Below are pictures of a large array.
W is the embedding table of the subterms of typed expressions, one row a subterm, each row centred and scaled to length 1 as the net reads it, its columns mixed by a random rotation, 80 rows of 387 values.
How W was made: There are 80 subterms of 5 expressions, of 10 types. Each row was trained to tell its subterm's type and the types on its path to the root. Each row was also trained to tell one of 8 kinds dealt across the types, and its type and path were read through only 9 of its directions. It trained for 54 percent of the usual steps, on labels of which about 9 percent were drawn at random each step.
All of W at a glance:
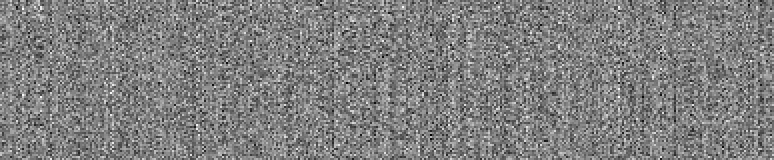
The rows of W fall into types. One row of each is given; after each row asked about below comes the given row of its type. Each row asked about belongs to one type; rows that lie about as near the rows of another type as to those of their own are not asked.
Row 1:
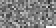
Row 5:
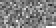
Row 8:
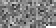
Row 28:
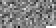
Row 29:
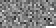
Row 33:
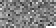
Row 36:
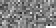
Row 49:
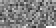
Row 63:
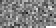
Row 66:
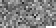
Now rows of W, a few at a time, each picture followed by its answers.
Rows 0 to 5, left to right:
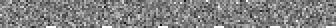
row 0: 5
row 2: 5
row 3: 29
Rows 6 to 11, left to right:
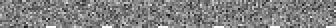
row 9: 49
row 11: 33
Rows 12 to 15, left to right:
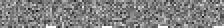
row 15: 66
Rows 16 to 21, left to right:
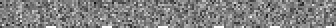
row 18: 28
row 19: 66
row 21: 49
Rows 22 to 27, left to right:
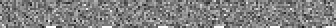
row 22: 33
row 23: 28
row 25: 49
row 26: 29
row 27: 28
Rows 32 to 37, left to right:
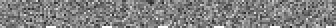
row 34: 49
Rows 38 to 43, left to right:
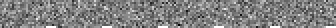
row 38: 8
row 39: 29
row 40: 33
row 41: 66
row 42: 5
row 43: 29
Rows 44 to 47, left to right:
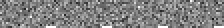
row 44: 36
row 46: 29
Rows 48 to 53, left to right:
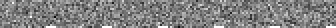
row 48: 36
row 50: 33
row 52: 49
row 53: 36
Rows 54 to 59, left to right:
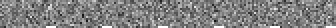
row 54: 29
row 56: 1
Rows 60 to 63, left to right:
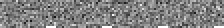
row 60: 33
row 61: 49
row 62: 28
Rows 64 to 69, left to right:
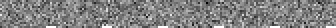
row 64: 29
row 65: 36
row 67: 33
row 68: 5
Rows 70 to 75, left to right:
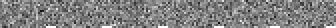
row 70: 8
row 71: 66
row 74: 63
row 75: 33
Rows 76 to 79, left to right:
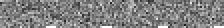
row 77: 49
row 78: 63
